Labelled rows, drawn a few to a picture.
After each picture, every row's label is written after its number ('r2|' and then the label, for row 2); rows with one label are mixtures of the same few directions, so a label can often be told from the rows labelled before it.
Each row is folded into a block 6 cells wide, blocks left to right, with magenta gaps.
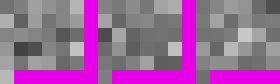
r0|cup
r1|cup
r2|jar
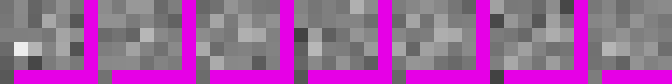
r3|cup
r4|jar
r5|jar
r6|cup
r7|jar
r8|cup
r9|cup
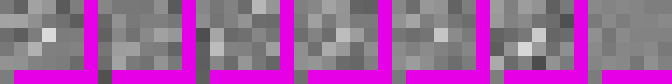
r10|jar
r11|cup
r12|cup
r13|jar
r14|jar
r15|jar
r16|cup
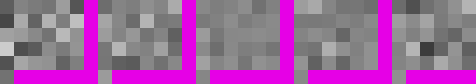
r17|jar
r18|cup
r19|cup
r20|jar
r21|jar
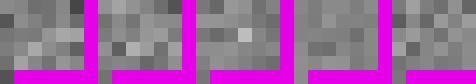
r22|cup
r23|jar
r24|jar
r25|cup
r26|jar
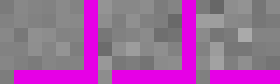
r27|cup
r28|jar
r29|jar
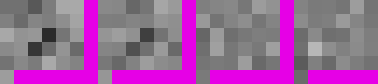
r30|jar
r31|jar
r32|cup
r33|cup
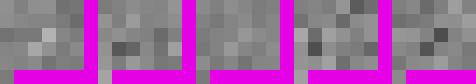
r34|jar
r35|cup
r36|jar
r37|cup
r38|jar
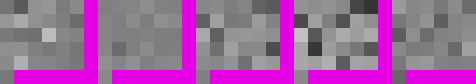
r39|jar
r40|cup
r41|cup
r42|cup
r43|cup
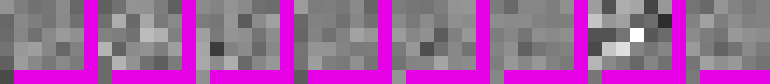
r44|cup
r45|jar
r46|cup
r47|cup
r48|jar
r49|jar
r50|jar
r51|jar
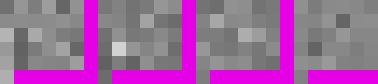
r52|cup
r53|cup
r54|jar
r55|cup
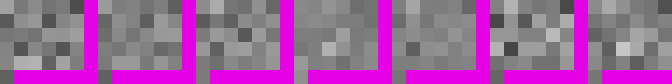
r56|cup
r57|cup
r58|jar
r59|jar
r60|jar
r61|jar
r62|jar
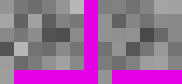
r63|jar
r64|jar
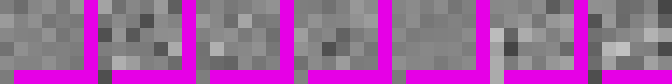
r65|jar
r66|cup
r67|cup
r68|jar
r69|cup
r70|cup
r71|cup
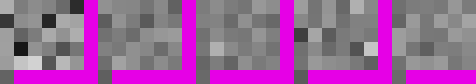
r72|cup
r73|cup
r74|cup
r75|cup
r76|jar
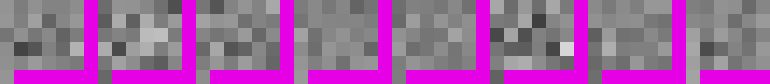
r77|cup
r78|jar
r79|jar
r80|cup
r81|jar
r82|cup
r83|cup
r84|cup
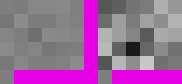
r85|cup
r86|jar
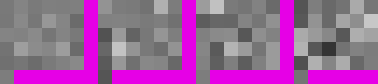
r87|cup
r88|cup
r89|jar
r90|jar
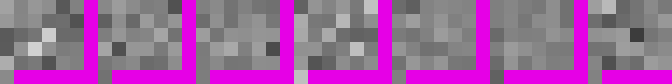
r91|jar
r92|jar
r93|cup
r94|cup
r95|jar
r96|cup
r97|jar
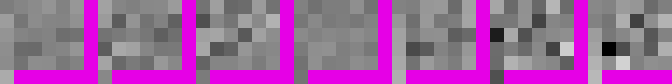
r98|cup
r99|jar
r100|jar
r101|cup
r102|cup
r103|cup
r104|cup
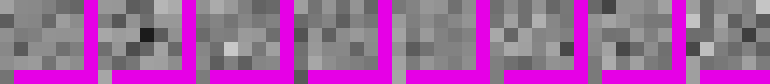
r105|cup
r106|jar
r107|jar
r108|cup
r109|cup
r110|cup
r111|jar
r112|jar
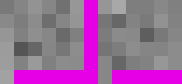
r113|cup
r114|jar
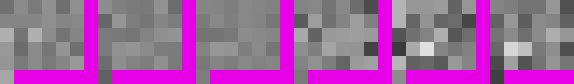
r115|cup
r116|cup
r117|cup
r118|cup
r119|jar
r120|cup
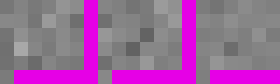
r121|cup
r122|jar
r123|jar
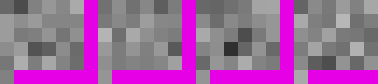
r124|jar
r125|cup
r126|jar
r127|cup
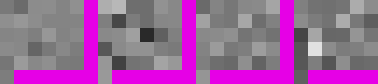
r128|jar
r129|jar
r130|cup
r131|cup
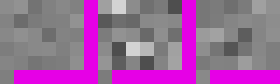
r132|jar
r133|jar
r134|jar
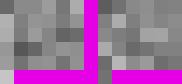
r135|cup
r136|jar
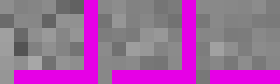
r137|cup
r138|jar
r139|cup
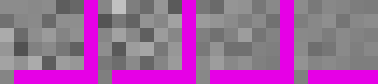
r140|cup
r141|jar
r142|jar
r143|cup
